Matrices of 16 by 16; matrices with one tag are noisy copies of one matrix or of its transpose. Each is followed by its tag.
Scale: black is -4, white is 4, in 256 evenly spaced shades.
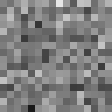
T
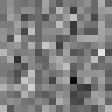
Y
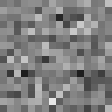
Y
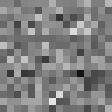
Y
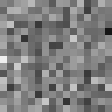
T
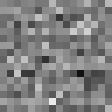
Y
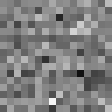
Y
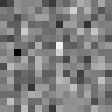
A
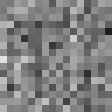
T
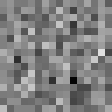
Y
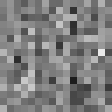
Y
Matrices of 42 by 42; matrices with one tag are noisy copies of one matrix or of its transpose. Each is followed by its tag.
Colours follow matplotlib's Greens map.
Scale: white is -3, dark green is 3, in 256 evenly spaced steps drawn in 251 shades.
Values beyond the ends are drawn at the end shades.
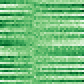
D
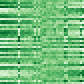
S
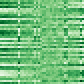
S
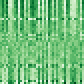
S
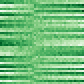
D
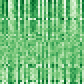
S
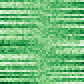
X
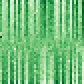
X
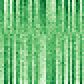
D
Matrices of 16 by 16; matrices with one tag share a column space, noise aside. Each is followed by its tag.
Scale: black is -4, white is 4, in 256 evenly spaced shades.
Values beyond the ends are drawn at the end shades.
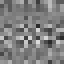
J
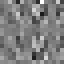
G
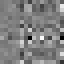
J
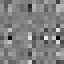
J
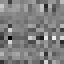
J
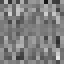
G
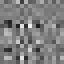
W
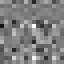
W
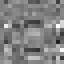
W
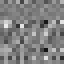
W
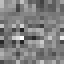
J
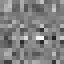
J
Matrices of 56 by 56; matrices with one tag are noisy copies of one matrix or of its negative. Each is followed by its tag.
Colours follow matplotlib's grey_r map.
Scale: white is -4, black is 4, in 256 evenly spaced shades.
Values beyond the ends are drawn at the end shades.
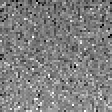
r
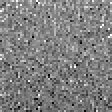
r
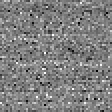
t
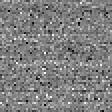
t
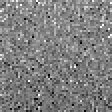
r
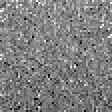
r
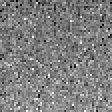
r
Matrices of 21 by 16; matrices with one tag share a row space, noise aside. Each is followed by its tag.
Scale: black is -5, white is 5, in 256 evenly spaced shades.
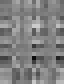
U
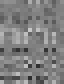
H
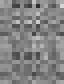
U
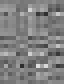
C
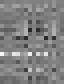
H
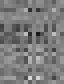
H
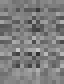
U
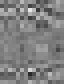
C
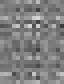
U
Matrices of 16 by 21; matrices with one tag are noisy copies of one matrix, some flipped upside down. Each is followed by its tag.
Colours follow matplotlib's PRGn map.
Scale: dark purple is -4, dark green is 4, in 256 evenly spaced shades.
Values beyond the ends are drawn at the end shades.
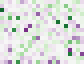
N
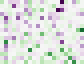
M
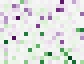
M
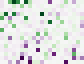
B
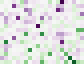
M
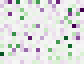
N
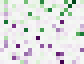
M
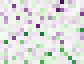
M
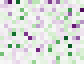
N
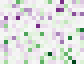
M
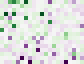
B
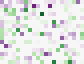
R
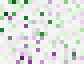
B
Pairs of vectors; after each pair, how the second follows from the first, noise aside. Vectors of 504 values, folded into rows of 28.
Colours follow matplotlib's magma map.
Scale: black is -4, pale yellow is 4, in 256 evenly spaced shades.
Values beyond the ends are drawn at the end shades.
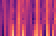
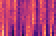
negated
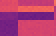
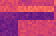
copied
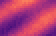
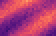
copied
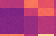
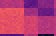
negated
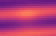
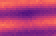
negated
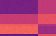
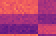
negated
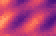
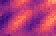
negated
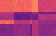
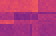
shrunk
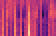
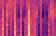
copied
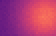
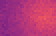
shrunk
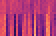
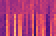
negated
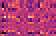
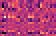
copied
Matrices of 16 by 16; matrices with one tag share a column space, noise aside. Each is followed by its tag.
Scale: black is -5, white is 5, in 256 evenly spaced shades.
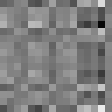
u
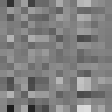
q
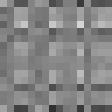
u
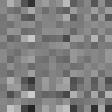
q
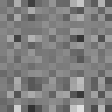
q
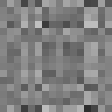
u
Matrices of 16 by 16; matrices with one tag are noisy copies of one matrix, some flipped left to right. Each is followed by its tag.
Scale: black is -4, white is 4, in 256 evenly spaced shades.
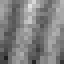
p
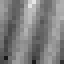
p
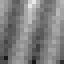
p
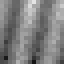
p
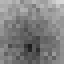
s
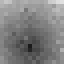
s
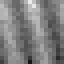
p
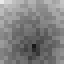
s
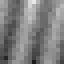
p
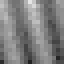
p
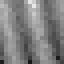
p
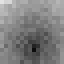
s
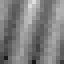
p
